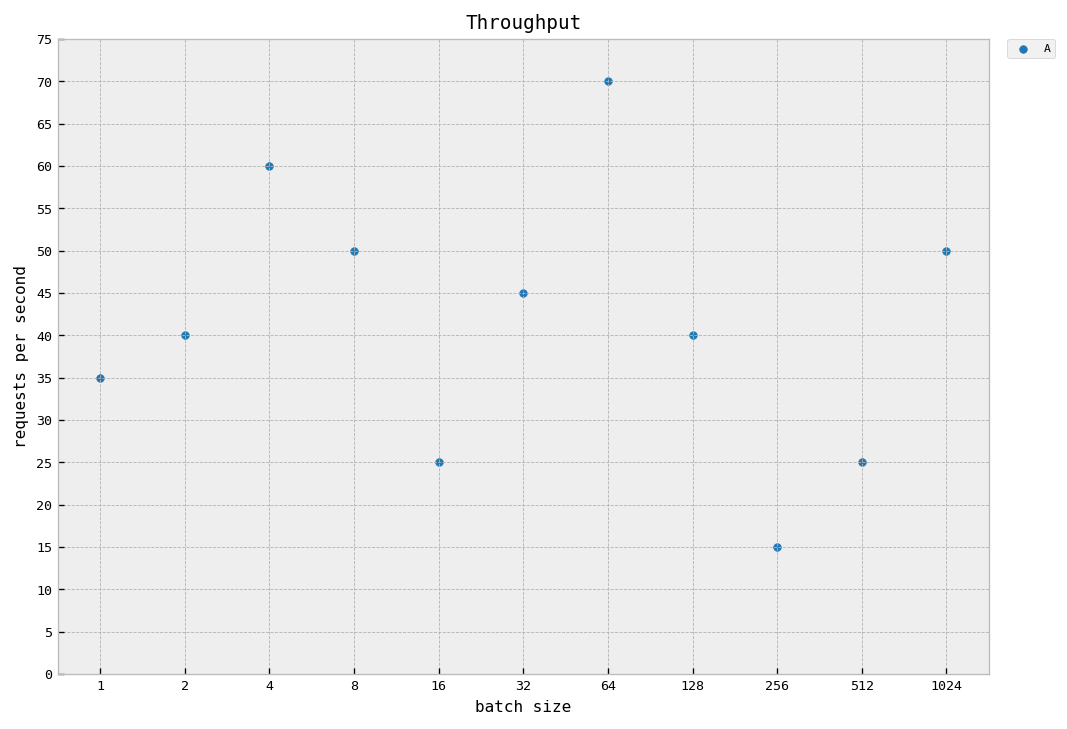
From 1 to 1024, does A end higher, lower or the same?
higher
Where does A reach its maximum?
64
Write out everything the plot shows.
Title: Throughput
x-axis: batch size, ticks 1 2 4 8 16 32 64 128 256 512 1024
y-axis: requests per second, ticks 0 5 10 15 20 25 30 35 40 45 50 55 60 65 70 75
Legend: A
Values:
A: 35 40 60 50 25 45 70 40 15 25 50
